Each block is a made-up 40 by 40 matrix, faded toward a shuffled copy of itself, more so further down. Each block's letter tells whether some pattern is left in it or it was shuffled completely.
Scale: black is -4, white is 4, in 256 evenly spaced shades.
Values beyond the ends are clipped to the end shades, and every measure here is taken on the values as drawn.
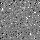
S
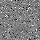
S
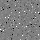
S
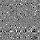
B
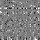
B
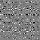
B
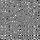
B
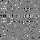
B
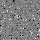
S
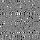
B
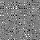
B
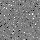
S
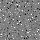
S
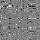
B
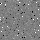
S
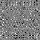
B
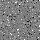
S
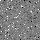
S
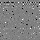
B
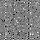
B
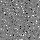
S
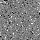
S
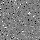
S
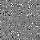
B
